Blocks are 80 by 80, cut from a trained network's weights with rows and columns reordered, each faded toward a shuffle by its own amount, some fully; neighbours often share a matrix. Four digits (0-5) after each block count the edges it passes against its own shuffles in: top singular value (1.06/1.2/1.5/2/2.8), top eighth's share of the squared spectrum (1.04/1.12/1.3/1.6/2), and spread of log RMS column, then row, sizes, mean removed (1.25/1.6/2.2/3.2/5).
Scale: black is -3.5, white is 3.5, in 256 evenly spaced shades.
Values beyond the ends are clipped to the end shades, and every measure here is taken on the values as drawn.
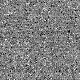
1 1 1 0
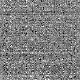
3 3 3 1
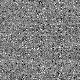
1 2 2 0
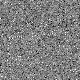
0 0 0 0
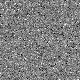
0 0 0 0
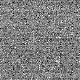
2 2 2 1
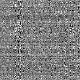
3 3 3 1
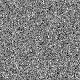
0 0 0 0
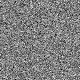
0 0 0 0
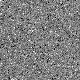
0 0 0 0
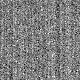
3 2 0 1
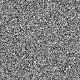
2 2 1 0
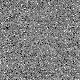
1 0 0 0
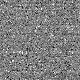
2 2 1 0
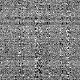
3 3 3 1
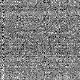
3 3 3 1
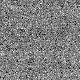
1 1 1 0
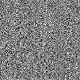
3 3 2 1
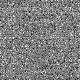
1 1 1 0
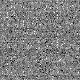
2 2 2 0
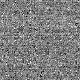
2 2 2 0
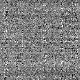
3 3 3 1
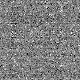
2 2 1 1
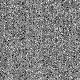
1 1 0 0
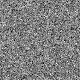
1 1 0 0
